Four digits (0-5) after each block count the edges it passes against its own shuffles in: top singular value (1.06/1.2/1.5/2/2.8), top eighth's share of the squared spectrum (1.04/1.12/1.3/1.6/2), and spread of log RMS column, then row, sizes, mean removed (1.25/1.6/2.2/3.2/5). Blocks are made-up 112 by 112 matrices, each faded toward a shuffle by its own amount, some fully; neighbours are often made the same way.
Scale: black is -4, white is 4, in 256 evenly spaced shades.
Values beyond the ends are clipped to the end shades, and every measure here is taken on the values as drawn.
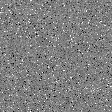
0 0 0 0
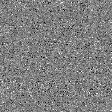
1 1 0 3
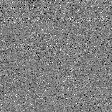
1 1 0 3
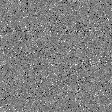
0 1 0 1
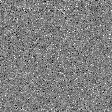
0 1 0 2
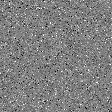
0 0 0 0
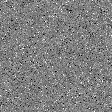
0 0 0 0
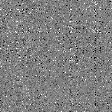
3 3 2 2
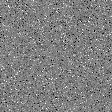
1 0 0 0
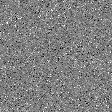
0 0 0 0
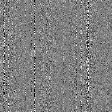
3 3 4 0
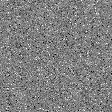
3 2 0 0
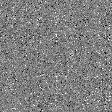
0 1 2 1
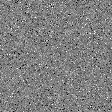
0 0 0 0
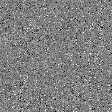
1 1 2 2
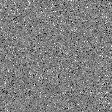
1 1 1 1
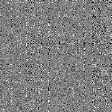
2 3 4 3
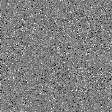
1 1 2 1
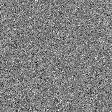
0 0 1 0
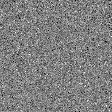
0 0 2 0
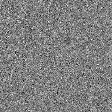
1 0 2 0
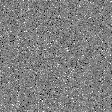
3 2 1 0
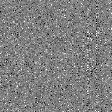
3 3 2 0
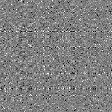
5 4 2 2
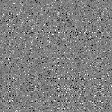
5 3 2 2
